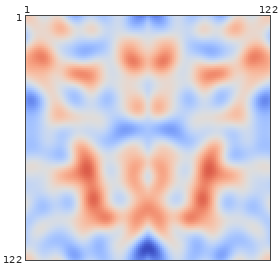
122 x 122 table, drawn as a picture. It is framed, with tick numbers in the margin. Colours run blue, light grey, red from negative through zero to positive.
Slope: none. Lone odd cells: none. Histogram: bell-shaped. Grain: smooth. Mirror symmetry: left to right. Seam: none.
